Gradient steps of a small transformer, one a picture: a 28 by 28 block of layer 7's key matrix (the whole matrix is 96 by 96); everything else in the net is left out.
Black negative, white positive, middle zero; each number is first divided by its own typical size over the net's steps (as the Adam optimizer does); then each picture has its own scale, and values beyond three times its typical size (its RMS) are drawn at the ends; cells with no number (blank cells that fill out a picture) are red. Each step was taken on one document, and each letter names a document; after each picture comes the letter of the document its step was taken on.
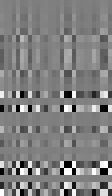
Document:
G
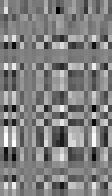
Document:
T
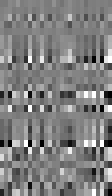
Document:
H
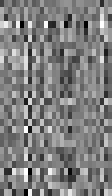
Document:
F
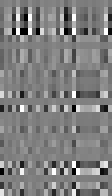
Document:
G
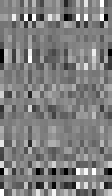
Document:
H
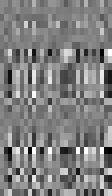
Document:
F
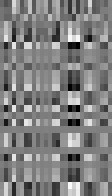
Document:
T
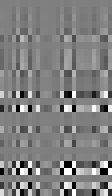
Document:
G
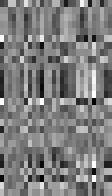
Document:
F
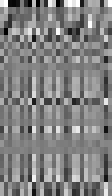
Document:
F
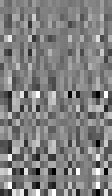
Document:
H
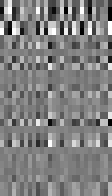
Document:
T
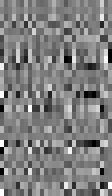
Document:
H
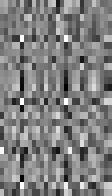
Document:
F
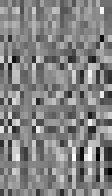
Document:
F
